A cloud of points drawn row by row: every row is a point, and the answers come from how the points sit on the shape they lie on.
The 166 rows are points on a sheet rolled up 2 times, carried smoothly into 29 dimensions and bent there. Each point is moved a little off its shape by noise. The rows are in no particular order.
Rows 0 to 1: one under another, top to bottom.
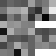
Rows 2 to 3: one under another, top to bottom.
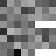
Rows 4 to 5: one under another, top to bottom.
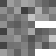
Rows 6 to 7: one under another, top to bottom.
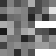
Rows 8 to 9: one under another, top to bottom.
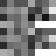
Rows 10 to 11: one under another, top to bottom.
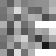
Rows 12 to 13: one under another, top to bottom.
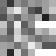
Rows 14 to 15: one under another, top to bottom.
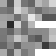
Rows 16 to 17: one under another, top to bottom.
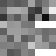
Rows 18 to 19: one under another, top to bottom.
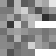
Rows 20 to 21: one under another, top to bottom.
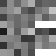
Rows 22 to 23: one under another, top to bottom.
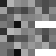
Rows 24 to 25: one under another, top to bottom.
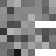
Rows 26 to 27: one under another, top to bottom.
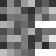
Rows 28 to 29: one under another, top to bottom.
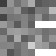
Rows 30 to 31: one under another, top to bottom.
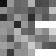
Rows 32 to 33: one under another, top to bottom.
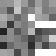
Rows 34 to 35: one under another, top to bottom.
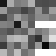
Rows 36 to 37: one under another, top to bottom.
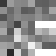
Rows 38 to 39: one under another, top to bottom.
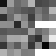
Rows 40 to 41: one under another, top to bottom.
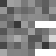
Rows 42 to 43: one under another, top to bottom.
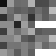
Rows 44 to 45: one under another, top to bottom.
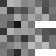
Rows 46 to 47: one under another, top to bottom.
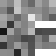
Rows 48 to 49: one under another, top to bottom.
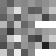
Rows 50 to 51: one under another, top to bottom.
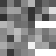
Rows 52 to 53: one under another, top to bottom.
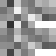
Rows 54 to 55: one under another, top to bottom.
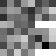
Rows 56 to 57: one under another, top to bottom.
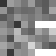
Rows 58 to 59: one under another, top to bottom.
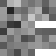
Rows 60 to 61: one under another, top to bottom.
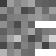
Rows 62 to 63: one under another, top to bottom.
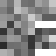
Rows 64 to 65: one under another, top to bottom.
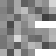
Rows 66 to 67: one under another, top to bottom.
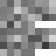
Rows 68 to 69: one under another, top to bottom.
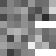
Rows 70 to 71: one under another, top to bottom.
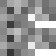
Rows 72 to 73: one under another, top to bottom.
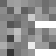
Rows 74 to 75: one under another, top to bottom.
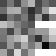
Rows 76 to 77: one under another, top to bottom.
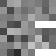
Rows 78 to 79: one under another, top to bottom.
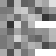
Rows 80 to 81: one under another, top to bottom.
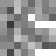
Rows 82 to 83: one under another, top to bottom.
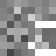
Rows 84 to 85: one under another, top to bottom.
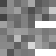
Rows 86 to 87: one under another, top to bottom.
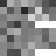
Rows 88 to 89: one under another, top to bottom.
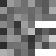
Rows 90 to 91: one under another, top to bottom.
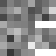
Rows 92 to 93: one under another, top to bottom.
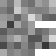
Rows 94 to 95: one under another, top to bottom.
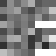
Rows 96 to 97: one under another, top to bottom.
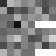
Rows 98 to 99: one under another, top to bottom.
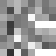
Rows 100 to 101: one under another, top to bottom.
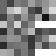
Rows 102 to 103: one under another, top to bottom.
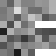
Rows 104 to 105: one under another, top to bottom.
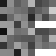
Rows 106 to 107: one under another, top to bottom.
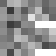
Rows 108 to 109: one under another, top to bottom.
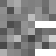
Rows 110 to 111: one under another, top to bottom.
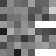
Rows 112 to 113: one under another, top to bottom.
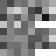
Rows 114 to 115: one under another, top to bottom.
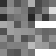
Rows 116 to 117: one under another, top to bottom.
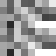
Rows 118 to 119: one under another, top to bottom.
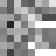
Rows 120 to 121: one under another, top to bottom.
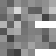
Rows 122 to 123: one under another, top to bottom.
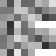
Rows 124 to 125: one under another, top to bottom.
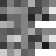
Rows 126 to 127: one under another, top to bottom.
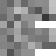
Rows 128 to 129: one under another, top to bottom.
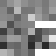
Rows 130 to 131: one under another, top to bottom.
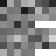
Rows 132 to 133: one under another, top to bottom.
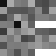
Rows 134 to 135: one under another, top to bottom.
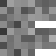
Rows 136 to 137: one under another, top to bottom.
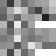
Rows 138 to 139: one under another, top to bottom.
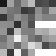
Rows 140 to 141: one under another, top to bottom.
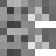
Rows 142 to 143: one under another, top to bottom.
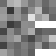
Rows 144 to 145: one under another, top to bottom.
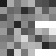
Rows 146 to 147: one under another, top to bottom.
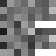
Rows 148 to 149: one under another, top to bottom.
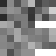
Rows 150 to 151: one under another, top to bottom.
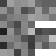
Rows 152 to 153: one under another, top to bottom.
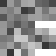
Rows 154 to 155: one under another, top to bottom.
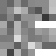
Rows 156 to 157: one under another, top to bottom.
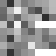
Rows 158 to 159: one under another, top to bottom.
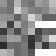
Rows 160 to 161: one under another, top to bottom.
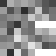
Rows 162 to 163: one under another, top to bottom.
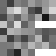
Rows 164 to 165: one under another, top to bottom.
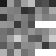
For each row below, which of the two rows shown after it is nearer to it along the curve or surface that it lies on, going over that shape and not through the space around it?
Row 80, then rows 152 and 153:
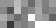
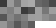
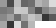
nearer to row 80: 152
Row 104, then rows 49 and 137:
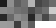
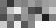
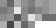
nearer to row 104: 49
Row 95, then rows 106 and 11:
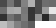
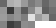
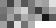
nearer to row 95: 11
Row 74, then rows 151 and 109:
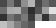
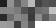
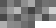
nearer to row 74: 151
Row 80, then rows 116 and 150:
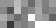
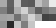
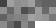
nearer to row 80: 150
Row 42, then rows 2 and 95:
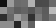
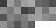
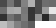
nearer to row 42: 95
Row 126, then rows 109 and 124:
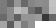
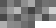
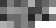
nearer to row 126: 109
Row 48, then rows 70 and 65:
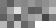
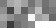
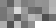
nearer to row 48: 65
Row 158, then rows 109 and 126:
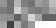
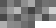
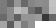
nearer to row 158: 126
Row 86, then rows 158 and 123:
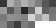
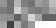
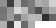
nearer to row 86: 158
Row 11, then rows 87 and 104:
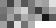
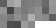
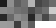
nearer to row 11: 104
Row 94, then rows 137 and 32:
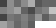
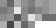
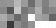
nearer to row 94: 137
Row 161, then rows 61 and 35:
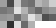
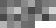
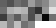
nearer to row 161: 35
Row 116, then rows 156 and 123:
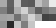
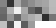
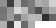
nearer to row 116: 123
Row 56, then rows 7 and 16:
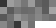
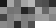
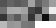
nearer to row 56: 7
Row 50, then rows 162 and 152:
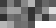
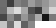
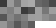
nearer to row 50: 162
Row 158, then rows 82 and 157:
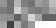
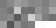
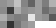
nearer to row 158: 157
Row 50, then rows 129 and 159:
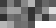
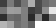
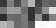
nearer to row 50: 159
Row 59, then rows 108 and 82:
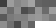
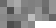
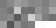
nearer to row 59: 108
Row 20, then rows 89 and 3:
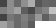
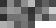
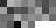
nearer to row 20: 3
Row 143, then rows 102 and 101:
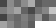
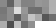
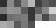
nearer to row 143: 102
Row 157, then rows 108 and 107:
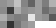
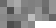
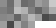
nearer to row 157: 107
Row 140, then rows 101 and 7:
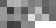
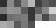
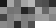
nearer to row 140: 7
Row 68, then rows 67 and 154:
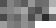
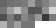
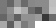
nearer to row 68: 67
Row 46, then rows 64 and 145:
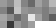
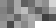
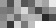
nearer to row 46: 64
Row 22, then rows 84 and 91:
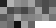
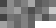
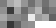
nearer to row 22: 91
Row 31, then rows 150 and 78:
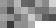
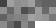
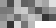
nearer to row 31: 150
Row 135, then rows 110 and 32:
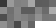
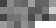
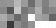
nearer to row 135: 110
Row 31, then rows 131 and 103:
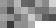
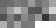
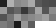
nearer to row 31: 131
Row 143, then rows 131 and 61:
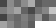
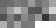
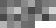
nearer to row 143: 61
